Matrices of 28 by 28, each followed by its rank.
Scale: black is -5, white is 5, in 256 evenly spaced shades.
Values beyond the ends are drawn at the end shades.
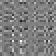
three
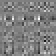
three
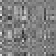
three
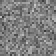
full rank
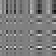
one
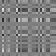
one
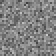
full rank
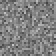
full rank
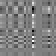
one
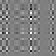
one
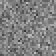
full rank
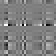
one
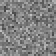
full rank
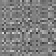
three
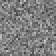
full rank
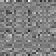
three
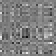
three
